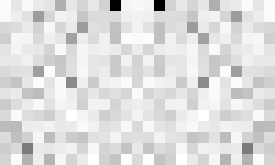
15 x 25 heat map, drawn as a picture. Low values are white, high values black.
The values are skewed, with a long tail toward high values. On average the colour sits 10% of the way up the scale. It is mirror symmetric from left to right.
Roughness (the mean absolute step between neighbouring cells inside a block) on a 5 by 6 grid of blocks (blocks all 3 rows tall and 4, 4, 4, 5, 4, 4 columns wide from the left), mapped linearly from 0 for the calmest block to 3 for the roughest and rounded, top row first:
1 2 3 2 2 1 / 0 1 1 1 1 0 / 1 2 1 1 2 1 / 1 0 0 0 0 1 / 2 1 1 1 1 2
